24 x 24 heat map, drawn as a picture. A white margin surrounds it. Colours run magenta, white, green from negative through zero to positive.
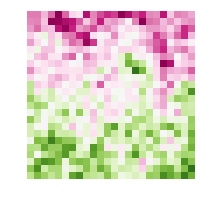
The field climbs toward the bottom. No single row or column stands out from its neighbours. Overall the values sit about 50% of the way up the scale. No regular stripes run through it.
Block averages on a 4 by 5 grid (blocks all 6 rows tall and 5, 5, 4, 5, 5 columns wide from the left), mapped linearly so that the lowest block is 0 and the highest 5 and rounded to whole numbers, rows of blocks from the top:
1 0 1 1 0 | 2 2 2 3 1 | 4 3 3 4 4 | 5 5 4 4 5
